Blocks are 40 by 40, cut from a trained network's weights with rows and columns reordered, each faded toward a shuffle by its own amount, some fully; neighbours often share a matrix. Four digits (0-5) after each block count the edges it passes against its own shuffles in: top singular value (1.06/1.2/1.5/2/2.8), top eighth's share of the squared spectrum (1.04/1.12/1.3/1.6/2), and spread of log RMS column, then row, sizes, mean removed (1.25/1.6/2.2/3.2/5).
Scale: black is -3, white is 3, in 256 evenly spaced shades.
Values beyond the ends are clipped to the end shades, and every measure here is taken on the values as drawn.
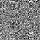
3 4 2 2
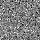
0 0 0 0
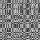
4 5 4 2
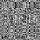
4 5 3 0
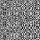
4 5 3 2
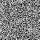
2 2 0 0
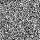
2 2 0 0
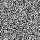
2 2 1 0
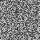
0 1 0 0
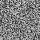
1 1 0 0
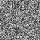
3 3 0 1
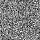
2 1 0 0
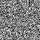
0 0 0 0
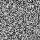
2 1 0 0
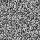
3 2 0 0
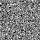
0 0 0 0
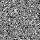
1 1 0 0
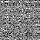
3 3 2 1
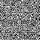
2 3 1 1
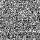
2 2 0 0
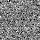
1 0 0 0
